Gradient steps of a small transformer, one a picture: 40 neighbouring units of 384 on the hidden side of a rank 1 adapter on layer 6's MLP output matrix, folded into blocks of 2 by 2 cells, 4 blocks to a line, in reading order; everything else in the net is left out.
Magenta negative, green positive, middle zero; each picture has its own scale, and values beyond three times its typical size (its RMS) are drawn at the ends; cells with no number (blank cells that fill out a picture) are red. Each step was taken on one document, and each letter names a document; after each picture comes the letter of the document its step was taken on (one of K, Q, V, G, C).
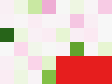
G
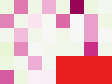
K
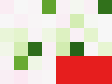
G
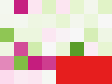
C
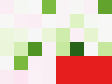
G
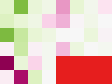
C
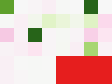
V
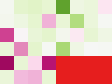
C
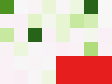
V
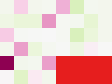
C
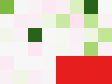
V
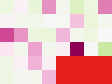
G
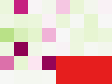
C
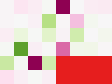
C
